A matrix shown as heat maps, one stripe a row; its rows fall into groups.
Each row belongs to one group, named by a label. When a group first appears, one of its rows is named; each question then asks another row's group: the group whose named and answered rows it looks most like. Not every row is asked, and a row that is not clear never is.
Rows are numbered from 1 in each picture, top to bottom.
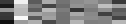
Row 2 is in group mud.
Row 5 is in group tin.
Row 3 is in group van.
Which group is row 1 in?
tin
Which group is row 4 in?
tin
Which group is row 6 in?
mud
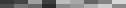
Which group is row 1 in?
mud
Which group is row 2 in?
mud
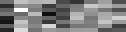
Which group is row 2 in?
mud
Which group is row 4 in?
mud
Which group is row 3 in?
tin
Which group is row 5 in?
mud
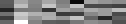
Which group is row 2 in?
tin
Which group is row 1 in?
van
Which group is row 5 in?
tin
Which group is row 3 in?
mud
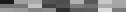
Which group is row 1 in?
mud
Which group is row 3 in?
van
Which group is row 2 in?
mud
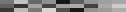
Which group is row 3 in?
van
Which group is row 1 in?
van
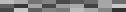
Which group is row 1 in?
van
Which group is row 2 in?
mud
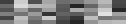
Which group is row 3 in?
tin
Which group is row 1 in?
tin
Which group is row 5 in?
van
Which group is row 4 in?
mud
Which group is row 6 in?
van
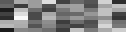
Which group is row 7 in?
van
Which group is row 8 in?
mud
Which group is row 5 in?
tin
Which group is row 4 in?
tin
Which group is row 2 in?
mud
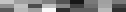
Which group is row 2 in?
van
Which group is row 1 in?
van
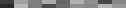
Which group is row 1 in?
tin
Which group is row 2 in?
mud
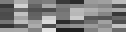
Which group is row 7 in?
mud
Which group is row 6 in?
van
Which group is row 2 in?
tin
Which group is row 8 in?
van
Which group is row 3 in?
mud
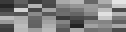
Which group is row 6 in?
van
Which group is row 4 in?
mud
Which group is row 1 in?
mud
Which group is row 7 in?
van
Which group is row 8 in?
tin
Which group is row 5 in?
van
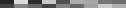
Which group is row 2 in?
mud
